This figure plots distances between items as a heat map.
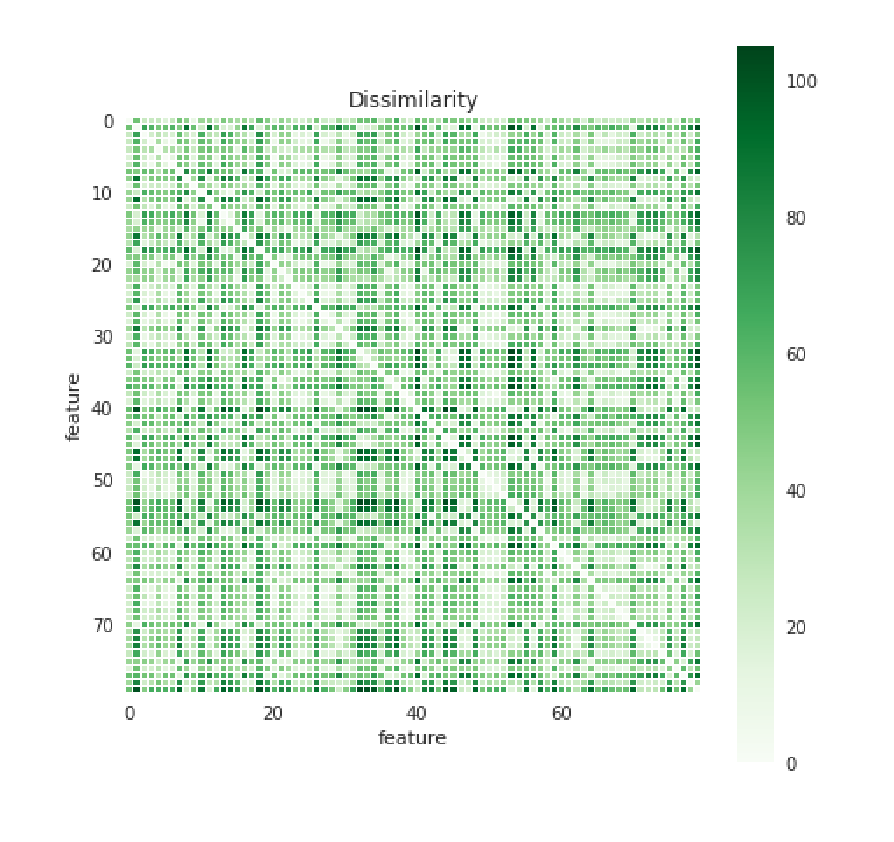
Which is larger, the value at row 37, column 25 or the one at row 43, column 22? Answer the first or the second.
the first
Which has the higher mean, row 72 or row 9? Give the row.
72
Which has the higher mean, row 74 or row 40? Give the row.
40
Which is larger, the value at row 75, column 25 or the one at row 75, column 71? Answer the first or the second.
the second
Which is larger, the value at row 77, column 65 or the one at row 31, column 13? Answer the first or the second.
the second
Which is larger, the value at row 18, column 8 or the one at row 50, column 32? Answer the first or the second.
the first
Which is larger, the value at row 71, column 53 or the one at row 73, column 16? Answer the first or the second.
the first
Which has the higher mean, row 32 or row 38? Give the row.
32
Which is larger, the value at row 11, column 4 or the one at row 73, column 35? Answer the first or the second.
the first
